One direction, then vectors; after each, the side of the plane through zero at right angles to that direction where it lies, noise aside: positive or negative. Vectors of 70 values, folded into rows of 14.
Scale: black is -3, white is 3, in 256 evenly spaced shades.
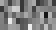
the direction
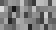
negative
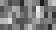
positive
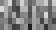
negative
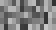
positive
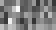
positive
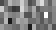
negative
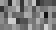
positive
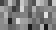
negative
